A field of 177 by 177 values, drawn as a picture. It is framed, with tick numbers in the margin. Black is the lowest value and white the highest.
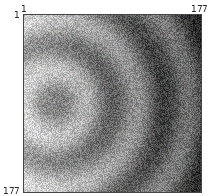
There is an overall slope up to the left. No single row or column stands out from its neighbours. Rings spread out from the middle left.
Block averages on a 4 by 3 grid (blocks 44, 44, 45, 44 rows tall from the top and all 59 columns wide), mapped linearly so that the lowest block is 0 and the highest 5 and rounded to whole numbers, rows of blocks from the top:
420 | 520 | 520 | 430
